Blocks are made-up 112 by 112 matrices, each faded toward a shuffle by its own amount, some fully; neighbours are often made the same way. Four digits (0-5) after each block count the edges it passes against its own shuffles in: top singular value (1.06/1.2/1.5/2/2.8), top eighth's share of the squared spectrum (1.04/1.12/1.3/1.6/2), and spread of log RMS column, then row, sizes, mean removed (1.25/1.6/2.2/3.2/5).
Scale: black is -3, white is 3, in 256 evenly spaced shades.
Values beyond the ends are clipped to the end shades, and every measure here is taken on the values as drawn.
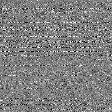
2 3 0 4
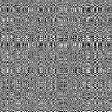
5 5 4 4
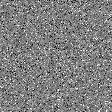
2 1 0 0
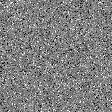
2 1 0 0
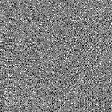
4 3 2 1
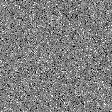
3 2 0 0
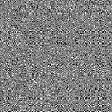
5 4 3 3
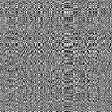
5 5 4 4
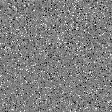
3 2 0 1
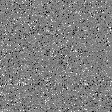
3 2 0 1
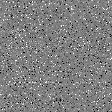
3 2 0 1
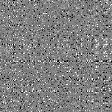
4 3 2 3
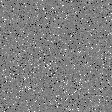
0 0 0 0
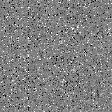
3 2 1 1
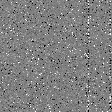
3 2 1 0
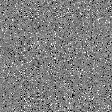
4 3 2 1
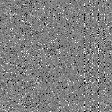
4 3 2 1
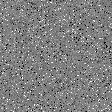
1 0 0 0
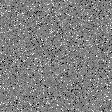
0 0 0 0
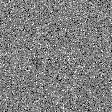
2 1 0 0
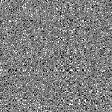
4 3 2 2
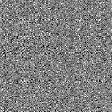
4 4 2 3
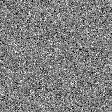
2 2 0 0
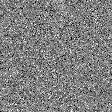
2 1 0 0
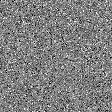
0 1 0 0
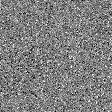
0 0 0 0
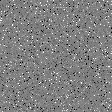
0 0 0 0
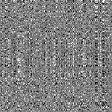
5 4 3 3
